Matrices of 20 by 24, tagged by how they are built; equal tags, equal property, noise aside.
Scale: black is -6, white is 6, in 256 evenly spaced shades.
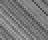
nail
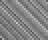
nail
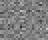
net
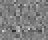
net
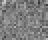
net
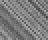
nail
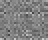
net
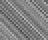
nail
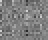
net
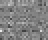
net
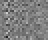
net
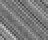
nail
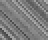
nail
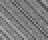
nail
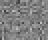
net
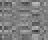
net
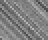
nail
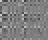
net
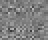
net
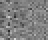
net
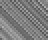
nail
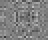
net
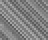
nail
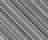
nail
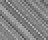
nail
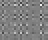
net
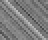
nail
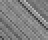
nail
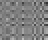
net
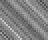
nail
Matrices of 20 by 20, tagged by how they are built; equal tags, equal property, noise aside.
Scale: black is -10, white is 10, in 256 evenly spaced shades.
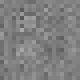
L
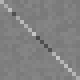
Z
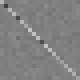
Z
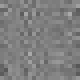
L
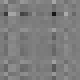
L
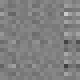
L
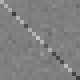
Z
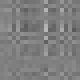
L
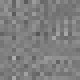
L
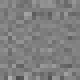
L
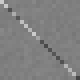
Z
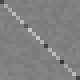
Z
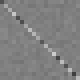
Z
